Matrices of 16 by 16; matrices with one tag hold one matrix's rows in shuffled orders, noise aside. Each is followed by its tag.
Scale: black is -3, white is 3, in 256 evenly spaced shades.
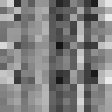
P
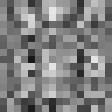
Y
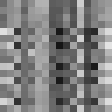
P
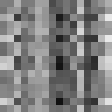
P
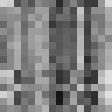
P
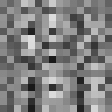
Y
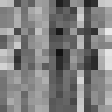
P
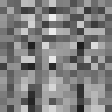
Y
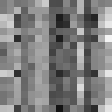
P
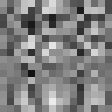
Y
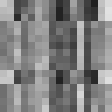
P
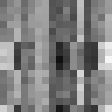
P
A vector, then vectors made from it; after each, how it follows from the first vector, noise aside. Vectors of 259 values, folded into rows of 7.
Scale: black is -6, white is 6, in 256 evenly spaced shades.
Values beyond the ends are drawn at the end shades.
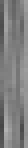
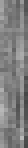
wrapped around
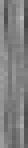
reversed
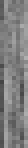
wrapped around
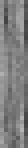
reversed
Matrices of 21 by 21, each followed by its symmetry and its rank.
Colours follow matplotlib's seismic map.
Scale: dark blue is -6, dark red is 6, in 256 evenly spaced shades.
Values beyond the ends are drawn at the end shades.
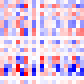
neither, rank two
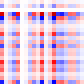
neither, rank one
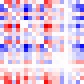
antisymmetric, rank two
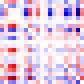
antisymmetric, rank two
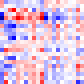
neither, rank three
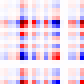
symmetric, rank one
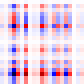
neither, rank one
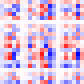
neither, rank two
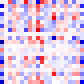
neither, rank three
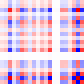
symmetric, rank one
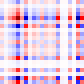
symmetric, rank one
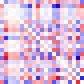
antisymmetric, rank two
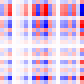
neither, rank one
